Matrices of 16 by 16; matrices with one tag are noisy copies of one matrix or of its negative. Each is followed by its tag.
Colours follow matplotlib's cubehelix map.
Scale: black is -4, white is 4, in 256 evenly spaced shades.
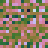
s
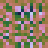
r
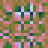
r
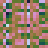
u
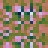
r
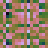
u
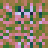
r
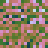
s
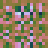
r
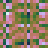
u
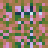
r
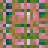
u
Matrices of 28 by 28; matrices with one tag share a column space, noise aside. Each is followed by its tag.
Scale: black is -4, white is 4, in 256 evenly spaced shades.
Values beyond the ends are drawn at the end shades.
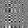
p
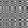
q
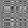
q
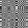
q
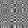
p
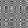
q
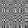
p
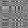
q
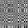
p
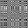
q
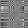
q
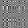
q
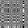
p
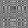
q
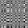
p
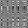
q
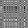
q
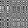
q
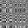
p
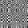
p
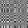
p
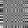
p
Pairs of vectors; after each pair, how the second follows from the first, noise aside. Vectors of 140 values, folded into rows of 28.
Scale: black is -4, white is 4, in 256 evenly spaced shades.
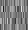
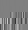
partly zeroed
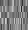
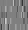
partly zeroed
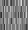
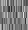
shuffled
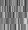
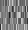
shuffled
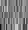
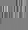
partly zeroed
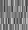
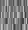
shuffled
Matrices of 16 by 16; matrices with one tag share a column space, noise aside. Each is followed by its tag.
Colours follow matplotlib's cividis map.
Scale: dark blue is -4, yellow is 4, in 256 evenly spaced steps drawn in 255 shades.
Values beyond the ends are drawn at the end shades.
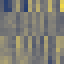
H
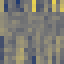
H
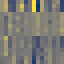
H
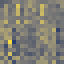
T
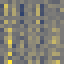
T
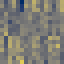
H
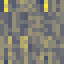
H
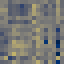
T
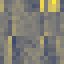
H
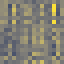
T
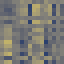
T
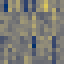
H
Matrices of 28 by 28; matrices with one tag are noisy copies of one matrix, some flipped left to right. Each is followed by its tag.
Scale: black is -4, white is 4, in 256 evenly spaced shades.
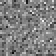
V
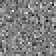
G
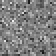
V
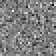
G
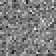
V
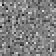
G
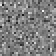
G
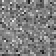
V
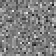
G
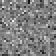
V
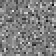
G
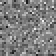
V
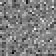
V
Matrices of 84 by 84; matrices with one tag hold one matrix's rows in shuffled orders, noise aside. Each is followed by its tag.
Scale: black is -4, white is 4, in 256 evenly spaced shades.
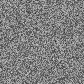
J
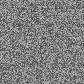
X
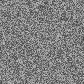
J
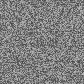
X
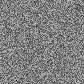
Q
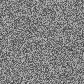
J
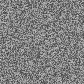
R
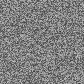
X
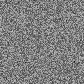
Q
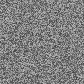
R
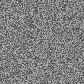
J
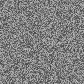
Q
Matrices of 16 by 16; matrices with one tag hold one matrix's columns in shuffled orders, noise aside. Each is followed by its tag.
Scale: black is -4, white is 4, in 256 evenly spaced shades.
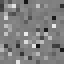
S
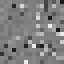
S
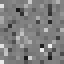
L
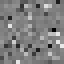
S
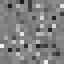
S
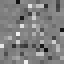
S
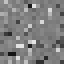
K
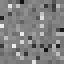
S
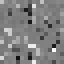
L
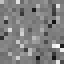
L
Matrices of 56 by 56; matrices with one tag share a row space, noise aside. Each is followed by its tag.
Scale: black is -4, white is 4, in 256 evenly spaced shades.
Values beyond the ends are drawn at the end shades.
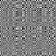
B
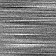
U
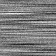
U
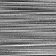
U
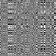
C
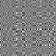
B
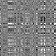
C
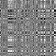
C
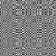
B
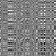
C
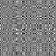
B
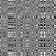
C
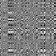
C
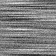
U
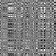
C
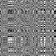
C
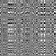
C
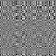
B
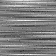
U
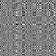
B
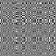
B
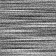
U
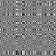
B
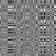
C
